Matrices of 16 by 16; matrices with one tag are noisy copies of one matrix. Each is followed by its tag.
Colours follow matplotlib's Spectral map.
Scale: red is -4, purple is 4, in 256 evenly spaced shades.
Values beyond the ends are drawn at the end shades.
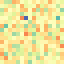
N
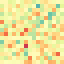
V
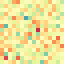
N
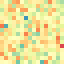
N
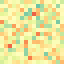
V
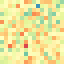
V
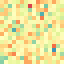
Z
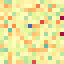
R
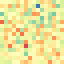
V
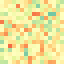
V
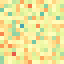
Z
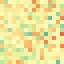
R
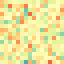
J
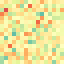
Z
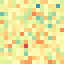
V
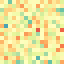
N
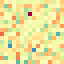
J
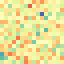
Z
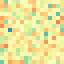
R
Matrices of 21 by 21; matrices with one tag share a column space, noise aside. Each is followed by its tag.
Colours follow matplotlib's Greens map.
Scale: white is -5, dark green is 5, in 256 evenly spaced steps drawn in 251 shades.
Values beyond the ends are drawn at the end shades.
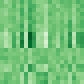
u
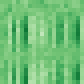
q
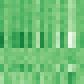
u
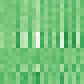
u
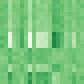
u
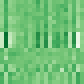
u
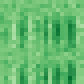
q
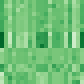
u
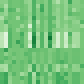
u
